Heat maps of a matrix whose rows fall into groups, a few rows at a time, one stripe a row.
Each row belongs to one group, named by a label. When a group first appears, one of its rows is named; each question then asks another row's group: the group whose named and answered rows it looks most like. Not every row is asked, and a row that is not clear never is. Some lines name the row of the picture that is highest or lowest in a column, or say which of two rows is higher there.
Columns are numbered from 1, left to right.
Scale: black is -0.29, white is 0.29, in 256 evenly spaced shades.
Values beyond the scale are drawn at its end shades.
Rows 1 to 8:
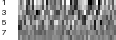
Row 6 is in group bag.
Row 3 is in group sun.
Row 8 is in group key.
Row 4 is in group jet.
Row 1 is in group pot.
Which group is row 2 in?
pot
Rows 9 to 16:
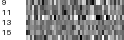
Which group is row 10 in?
sun
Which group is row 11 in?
sun
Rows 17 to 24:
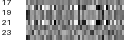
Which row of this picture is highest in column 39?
22
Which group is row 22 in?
sun
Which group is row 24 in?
bag
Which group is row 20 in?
bag
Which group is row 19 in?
bag
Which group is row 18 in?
pot
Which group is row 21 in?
pot
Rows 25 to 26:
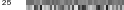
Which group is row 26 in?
pot
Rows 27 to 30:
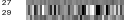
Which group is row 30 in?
sun
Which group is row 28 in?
pot
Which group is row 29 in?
pot
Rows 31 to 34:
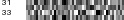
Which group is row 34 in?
sun
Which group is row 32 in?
jet
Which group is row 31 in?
sun
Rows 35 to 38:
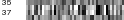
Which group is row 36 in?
pot
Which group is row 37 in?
pot
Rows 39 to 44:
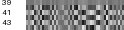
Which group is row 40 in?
jet
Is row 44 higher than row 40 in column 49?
Yes
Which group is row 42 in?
jet
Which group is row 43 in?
pot
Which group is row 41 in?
pot
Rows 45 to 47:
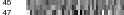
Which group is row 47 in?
sun
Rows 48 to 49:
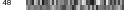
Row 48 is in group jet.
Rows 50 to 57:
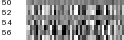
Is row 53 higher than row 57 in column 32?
No
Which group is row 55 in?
sun
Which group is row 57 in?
pot
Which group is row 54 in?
pot
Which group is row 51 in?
pot
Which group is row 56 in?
sun
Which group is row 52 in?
pot
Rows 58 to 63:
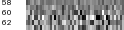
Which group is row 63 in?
pot
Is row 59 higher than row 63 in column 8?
Yes
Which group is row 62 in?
bag
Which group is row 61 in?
pot
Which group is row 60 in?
sun
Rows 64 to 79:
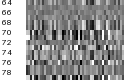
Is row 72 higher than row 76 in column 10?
Yes
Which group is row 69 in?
jet
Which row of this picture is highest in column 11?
73
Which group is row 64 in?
jet
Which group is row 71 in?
sun
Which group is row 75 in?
bag
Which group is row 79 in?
sun
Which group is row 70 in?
sun
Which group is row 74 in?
bag
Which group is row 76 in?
sun
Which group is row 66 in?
jet
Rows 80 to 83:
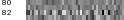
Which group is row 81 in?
key
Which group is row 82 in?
bag
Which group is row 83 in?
jet
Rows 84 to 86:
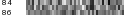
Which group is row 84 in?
bag
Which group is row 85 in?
jet
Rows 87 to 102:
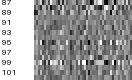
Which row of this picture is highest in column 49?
99
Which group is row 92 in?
jet
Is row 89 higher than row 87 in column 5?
Yes
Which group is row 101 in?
sun
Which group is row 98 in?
jet
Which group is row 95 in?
sun
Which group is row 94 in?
key
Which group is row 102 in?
jet
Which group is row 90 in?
key
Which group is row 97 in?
sun
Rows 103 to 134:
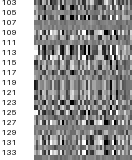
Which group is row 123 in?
sun
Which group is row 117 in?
sun
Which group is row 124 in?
bag
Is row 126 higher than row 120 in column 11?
No
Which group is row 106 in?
sun
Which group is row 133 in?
pot
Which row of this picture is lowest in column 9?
103
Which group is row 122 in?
bag
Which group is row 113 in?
sun
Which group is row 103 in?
jet
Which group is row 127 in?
pot
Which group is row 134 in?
jet
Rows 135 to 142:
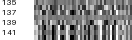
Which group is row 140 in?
sun
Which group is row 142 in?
sun
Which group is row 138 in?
bag
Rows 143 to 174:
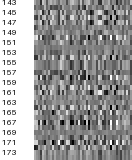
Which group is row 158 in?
sun
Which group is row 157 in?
jet
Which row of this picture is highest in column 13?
171
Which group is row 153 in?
jet
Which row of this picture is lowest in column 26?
167
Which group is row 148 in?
bag
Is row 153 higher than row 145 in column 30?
Yes
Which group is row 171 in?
sun
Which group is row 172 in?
bag
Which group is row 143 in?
bag
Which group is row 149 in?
jet
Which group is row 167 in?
sun
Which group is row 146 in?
bag
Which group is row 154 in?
bag
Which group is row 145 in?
pot
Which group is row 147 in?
pot
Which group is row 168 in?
sun
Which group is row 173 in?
bag
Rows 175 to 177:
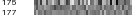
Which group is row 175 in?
bag
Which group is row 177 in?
key
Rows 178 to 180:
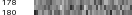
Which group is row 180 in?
bag
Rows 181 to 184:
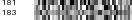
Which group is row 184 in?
pot
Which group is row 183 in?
bag
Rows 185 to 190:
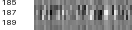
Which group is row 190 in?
jet
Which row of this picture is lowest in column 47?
188
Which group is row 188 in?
jet
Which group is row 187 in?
jet
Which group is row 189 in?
jet
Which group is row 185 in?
jet
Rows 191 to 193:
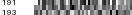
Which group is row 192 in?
sun
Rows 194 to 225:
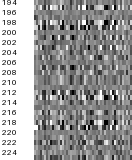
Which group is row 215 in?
jet
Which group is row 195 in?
pot
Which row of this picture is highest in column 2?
219
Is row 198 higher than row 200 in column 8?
No
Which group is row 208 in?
jet
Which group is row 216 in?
pot
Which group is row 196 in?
jet
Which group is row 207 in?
sun
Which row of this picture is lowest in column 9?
222
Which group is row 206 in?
jet
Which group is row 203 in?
sun
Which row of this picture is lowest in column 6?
199
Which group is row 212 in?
sun
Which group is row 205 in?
jet
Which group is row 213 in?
pot
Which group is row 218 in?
pot
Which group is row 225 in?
jet
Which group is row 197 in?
bag
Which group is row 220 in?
key
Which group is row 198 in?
pot
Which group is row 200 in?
key
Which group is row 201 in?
sun
